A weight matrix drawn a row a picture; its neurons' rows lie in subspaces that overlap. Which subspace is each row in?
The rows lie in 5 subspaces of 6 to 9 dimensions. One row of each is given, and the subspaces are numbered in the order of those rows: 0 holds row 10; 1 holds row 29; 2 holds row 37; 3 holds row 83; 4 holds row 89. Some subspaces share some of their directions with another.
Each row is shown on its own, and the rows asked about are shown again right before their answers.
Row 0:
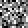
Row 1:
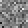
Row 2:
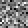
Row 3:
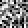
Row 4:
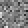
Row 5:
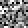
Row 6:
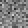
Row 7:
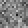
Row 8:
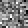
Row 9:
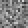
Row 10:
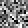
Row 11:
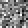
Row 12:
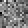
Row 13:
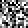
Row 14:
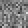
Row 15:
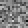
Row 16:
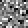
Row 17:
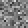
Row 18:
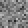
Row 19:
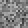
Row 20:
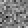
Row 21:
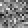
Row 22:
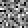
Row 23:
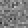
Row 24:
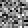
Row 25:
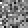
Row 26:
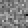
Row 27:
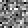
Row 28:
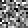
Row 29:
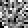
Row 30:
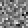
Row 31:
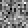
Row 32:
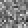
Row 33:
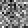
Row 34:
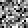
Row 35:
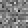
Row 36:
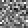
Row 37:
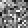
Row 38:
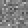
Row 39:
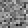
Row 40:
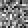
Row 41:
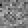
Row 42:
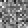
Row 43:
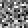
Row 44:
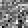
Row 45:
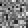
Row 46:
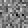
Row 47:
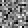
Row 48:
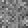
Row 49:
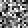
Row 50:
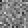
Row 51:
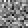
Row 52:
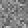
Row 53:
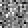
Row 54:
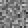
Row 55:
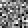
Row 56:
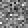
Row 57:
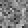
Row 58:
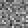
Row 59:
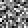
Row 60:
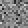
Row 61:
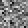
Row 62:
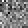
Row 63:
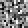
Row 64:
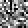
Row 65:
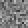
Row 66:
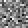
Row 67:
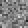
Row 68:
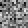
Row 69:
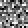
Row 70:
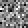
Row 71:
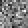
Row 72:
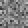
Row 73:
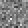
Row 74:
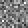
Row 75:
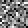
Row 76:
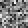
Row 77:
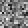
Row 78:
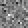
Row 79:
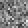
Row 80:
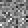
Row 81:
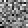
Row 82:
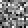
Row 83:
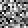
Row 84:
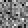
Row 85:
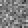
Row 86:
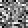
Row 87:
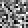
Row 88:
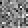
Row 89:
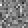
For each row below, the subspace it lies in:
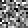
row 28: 0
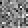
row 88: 2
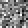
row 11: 1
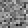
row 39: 2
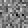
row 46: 0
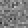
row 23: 1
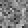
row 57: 1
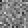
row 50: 1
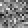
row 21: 1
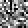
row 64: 3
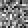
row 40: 1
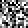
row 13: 3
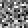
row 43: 1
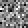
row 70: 0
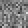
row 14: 3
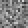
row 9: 4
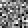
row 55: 2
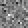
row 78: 0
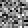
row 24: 2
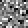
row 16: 1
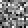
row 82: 3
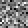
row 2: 0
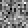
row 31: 4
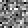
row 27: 1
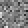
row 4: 1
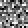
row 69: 1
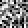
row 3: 1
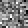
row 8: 1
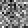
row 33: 3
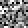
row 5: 1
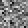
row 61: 0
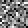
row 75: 0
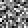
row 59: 0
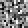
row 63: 0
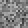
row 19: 3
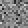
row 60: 3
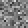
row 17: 0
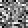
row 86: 0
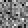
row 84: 3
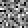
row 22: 0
